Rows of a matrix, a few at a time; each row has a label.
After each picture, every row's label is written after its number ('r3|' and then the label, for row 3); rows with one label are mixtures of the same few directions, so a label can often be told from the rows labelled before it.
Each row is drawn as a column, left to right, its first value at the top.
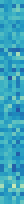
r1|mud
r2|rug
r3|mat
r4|mud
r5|rug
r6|mud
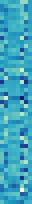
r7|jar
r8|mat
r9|mud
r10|mud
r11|mud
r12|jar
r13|jar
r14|jar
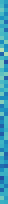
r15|mat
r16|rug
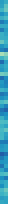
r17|rug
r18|rug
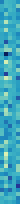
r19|jar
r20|rug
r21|mat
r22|mud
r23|mud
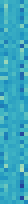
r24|mat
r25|rug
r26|jar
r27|mud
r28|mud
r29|mud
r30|mud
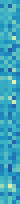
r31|mud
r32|rug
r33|mud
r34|jar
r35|mud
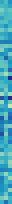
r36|mat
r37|mud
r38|mat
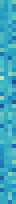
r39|mat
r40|rug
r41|mud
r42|jar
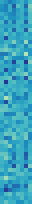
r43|rug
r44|jar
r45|jar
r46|rug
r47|mud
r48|mud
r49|rug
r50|rug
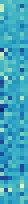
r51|rug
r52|mat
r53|jar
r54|rug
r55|jar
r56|mud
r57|mud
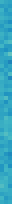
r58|mud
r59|mat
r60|rug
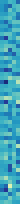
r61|jar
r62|jar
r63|mud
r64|rug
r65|jar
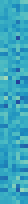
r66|mat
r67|mat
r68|mat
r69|mud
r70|jar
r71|jar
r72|jar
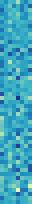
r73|mat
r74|jar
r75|rug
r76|mud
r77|jar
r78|rug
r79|jar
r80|mud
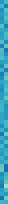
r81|mud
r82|mud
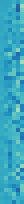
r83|jar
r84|mat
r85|rug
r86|mud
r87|rug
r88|rug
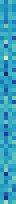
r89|jar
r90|mud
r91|jar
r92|jar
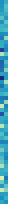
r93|mat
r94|jar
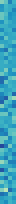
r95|jar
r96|jar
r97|jar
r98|mat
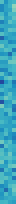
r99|jar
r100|jar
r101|rug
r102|rug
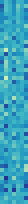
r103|rug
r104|mat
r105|jar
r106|jar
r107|rug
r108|mat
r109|mud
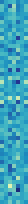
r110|jar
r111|mat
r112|mud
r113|rug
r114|jar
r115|rug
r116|jar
